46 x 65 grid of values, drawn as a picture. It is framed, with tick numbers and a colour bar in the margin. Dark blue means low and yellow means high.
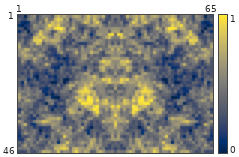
Slope: none. Odd rows or columns: none. Grain: blotchy. Mirror symmetry: left to right. Seam: none. Histogram: bell-shaped. Ninth with the highest average: centre.
